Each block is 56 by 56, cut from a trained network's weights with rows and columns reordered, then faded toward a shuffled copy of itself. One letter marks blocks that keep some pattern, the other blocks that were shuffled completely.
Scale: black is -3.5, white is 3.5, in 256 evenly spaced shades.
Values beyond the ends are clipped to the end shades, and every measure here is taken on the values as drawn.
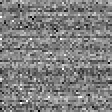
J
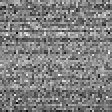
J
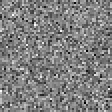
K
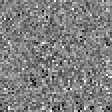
J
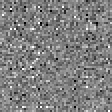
J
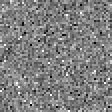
K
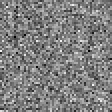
J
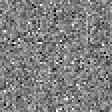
J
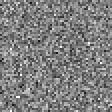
K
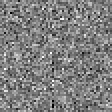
J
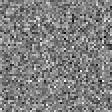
J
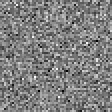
K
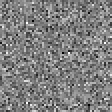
J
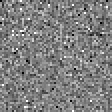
J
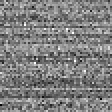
J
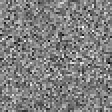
K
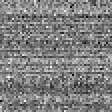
J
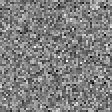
K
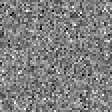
K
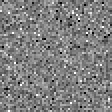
K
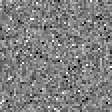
K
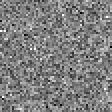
K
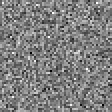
K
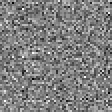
J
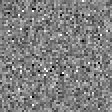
J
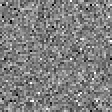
J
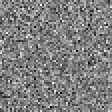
K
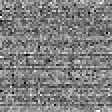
J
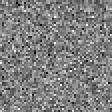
K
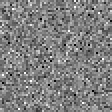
K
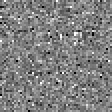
J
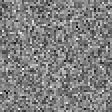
K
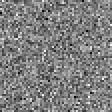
K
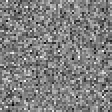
J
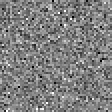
K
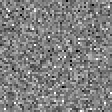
K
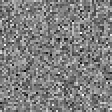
J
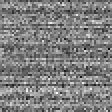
J
